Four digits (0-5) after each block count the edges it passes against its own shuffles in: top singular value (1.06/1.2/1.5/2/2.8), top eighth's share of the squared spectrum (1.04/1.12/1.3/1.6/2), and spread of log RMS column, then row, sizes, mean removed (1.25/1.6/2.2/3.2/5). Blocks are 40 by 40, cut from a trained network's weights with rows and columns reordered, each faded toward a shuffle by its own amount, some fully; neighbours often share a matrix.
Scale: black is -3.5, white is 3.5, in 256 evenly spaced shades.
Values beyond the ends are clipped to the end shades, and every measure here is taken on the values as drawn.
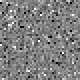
0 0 0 0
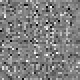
2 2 2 1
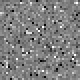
0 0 0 0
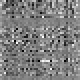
3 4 1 4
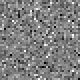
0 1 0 0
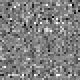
2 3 0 2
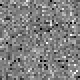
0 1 0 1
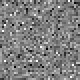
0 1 0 0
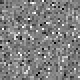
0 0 0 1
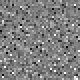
0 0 0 0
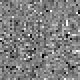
1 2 0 1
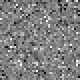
1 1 0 0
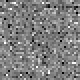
1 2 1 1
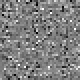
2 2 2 0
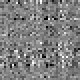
2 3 0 3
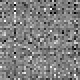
2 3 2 1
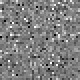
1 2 0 1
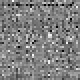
2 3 3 2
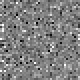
0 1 1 0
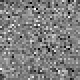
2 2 1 1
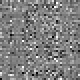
2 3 3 1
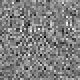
3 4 2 2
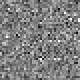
2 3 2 1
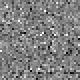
0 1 0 1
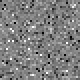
0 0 0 0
